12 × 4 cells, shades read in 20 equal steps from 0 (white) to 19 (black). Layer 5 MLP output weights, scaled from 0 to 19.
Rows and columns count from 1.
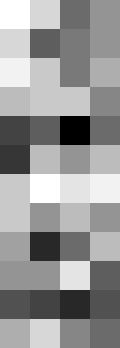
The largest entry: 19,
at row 5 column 3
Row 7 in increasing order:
0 1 2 4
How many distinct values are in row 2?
4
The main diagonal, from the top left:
0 12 10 9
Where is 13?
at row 11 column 1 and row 11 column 4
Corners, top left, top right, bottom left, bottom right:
0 8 6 11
